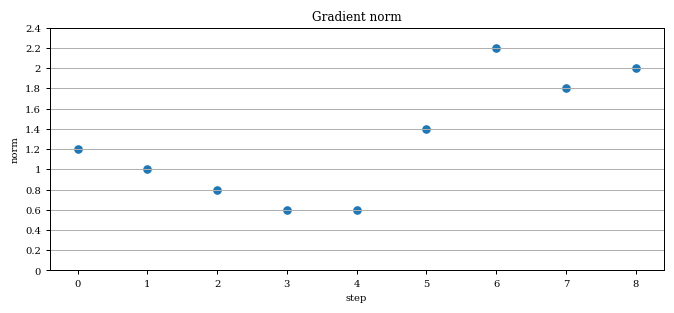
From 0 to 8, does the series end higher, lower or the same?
higher
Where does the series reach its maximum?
6
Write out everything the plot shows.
Title: Gradient norm
x-axis: step, ticks 0 1 2 3 4 5 6 7 8
y-axis: norm, ticks 0 0.2 0.4 0.6 0.8 1 1.2 1.4 1.6 1.8 2 2.2 2.4
Values:
1.2 1 0.8 0.6 0.6 1.4 2.2 1.8 2
